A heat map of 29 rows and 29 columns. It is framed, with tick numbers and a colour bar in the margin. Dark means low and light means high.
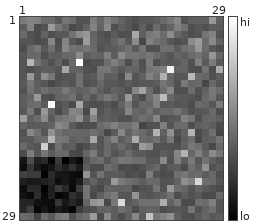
Odd patch: lower, in the bottom left. Stripes: none. Mirror symmetry: none. Ninth with the lowest average: bottom left. Histogram: heavy tails on both sides.
